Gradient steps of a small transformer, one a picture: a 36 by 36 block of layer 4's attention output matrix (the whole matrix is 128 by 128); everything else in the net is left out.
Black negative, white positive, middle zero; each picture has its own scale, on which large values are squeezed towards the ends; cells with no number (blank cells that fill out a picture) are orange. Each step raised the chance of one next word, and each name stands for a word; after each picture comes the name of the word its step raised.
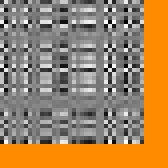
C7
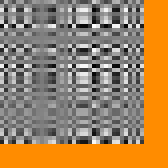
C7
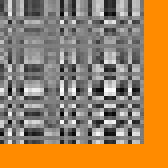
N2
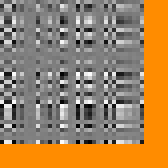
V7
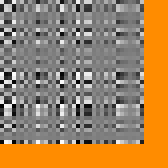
V7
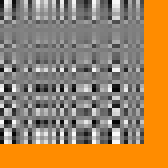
N2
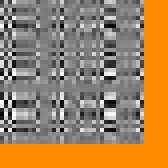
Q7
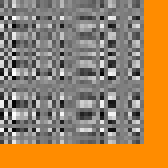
Q7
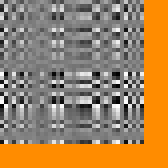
V7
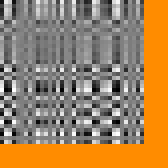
N2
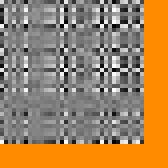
C7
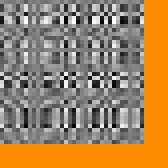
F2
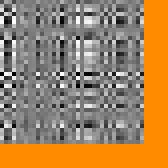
F2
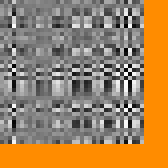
F2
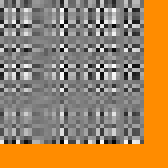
C7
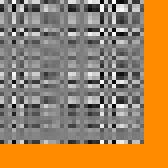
V7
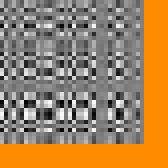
Q7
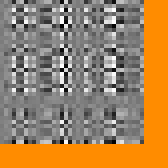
C7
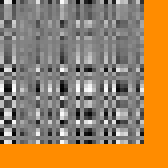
N2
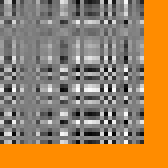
N2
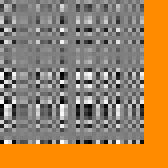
V7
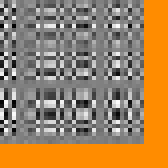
Q7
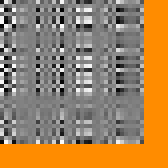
C7
